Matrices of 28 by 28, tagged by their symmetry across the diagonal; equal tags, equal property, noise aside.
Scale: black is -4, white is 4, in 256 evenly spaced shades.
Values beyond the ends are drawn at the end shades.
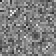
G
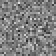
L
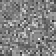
G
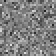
L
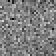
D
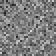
G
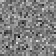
D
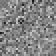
G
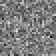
D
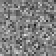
L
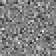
L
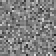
L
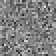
D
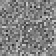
G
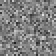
L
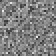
G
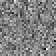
D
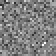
G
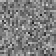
D
